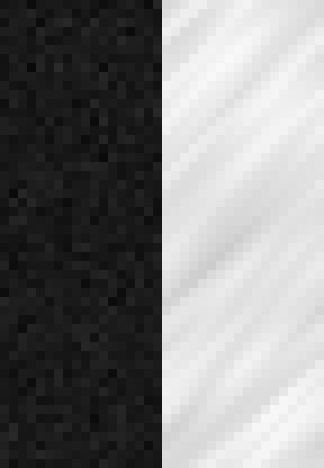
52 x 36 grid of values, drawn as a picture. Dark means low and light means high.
It is made of 1 by 2 panels. Panel 1,1: very low, fine-grained, faint in contrast. Panel 1,2: very high, slanting up to the right, faint in contrast.
